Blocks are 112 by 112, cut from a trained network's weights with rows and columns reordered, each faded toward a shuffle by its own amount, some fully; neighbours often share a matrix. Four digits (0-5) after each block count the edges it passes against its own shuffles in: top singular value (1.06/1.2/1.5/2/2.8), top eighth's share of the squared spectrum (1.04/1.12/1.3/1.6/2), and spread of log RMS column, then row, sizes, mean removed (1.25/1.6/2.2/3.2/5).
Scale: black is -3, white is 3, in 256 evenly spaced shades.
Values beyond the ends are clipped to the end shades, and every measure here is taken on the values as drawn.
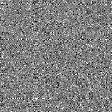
4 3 2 3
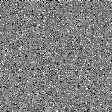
3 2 1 1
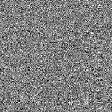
4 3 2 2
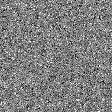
2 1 0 0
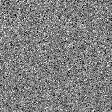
2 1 0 1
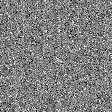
1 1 0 0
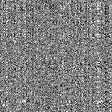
4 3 1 2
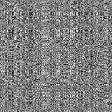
5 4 2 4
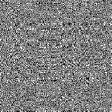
4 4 2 3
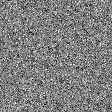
0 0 0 0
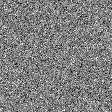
0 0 0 0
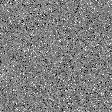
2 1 0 0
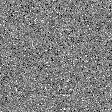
0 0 0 0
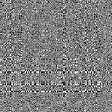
5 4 3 3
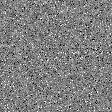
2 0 0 0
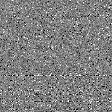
4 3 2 2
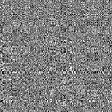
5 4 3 3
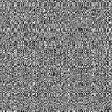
5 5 3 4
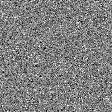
2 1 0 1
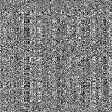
4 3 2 3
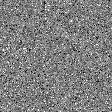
0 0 0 0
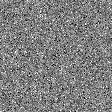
0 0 0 0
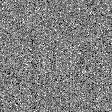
2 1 0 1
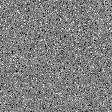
1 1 0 0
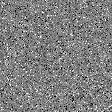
2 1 0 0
